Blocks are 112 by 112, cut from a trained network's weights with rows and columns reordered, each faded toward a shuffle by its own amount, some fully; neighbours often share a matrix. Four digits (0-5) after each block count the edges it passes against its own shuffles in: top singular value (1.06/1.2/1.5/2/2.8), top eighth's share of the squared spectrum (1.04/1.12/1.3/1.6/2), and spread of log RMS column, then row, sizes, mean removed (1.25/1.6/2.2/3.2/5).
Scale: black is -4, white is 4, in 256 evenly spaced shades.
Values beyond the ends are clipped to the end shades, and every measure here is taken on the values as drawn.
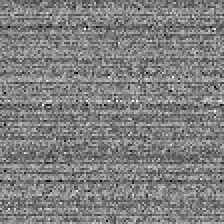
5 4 1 2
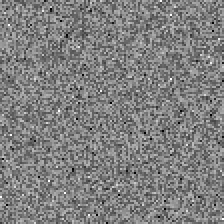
0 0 0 0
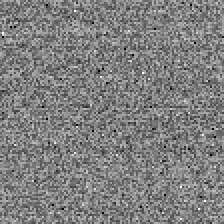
2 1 0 0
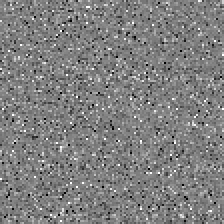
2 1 0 0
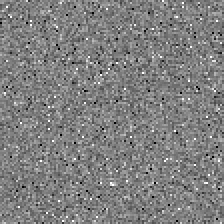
1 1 0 0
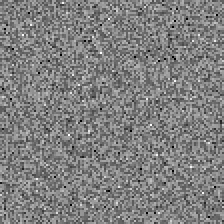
0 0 0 0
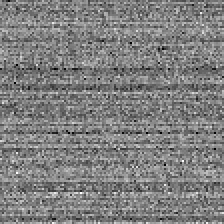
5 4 1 2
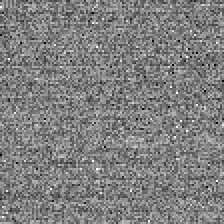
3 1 0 0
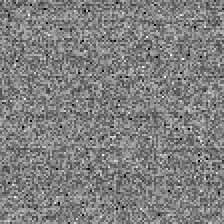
2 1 0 0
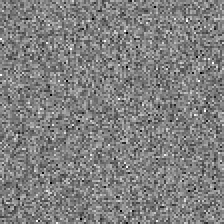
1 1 0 0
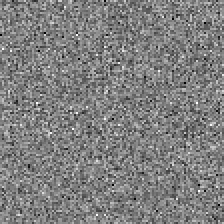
2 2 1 1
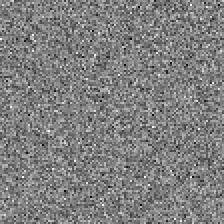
1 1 0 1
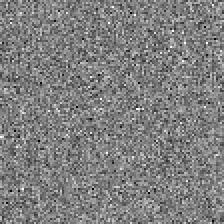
1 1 0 1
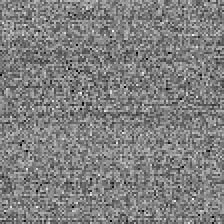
3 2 0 0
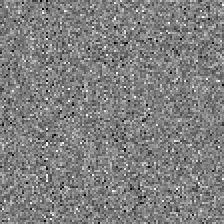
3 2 1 0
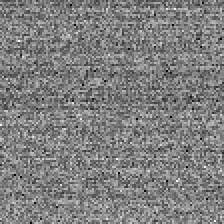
3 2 0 0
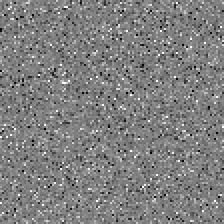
0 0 0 0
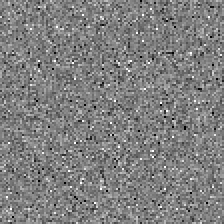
2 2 1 1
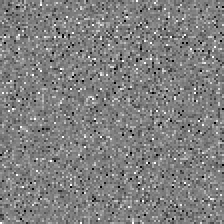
2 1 0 1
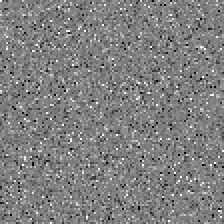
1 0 0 0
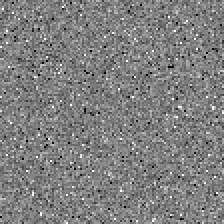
0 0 0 0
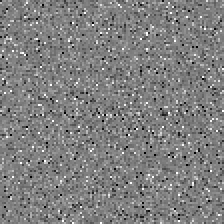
2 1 0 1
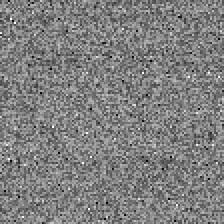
1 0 0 0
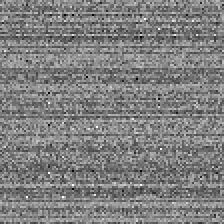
5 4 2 2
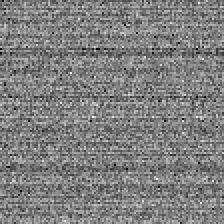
4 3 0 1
